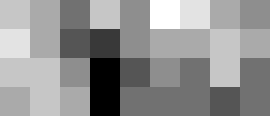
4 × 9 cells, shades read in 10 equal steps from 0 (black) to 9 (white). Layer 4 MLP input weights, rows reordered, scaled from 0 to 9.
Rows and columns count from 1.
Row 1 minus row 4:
1 -1 -2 7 1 5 4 3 1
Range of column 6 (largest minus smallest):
5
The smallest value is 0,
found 2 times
